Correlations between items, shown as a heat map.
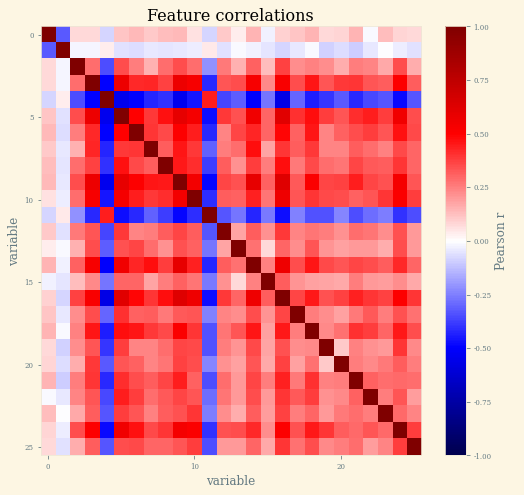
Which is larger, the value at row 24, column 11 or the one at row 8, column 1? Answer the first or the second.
the second
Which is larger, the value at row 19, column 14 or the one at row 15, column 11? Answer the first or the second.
the first
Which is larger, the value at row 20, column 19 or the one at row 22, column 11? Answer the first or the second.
the first
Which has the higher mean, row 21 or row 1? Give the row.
21
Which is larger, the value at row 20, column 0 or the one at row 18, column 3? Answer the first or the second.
the second
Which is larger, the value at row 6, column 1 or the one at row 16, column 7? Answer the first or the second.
the second
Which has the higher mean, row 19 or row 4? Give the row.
19
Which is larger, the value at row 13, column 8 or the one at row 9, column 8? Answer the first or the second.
the second
